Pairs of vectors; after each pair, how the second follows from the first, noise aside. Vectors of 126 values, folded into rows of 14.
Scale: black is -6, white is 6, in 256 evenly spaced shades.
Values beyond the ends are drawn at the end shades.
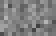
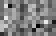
scaled up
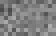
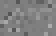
partly zeroed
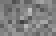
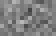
negated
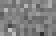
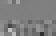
partly zeroed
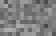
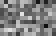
scaled up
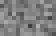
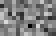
scaled up
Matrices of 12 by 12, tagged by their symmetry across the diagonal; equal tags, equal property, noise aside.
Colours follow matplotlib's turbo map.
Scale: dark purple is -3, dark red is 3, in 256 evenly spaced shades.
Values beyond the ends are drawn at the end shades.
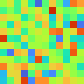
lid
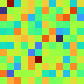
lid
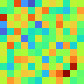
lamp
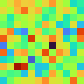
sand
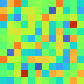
lamp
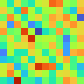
lid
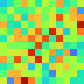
lamp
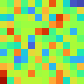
lid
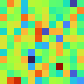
sand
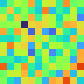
lamp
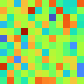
sand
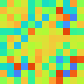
lamp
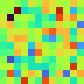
lid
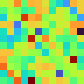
lid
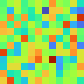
sand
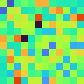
lamp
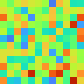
sand
